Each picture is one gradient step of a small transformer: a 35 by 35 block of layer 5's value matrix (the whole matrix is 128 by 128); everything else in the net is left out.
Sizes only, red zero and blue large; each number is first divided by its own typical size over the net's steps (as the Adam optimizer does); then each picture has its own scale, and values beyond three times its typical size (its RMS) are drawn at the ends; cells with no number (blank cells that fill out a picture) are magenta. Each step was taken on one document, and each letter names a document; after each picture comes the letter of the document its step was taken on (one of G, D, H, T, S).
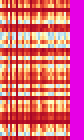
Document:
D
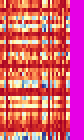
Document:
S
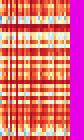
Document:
D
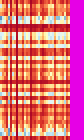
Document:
D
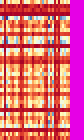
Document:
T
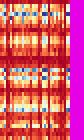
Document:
S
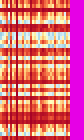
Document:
D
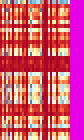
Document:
T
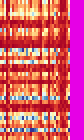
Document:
S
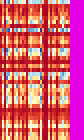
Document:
T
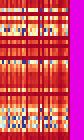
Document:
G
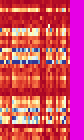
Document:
G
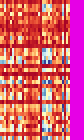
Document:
S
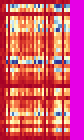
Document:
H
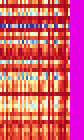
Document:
S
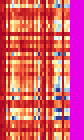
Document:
H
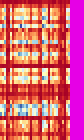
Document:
S
